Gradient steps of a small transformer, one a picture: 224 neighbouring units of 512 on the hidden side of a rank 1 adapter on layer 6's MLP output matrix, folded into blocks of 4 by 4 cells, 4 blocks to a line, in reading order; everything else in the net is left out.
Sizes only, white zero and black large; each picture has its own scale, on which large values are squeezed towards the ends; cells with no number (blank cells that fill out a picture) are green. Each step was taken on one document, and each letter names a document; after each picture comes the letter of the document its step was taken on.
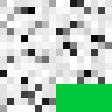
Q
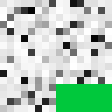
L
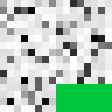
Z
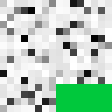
Q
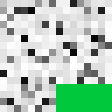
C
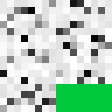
Q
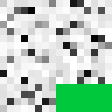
Q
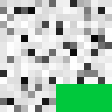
C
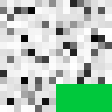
Z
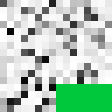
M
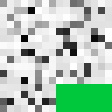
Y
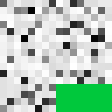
M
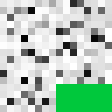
Z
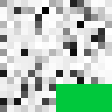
M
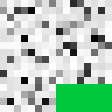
Z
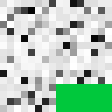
L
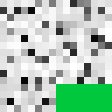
Z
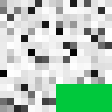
C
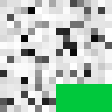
Y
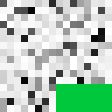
L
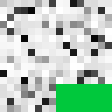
C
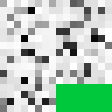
Y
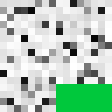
C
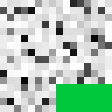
Z
